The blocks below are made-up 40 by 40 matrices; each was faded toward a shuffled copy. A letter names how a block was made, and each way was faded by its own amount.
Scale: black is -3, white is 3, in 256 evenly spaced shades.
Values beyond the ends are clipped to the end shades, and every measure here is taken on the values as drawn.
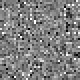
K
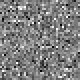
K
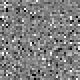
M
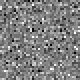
M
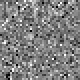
K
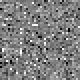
M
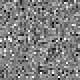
K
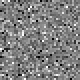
K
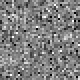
K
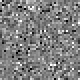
K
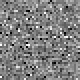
K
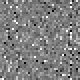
M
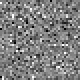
K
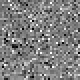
K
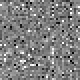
M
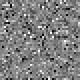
M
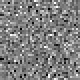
K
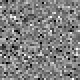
K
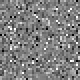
M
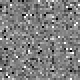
M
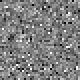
K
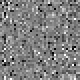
M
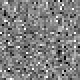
K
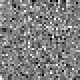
K
